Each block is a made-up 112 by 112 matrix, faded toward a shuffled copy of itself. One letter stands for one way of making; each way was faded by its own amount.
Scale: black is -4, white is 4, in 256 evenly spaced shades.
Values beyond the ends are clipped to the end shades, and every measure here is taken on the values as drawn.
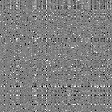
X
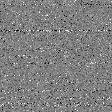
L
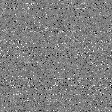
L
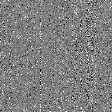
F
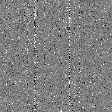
F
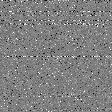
L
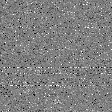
L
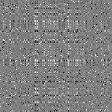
X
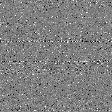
L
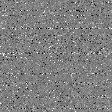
L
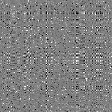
X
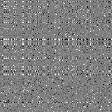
X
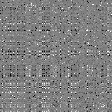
X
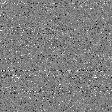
L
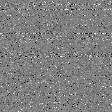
L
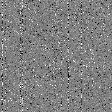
F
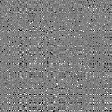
X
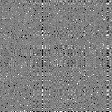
X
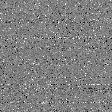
L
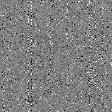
F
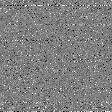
L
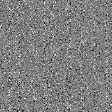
F
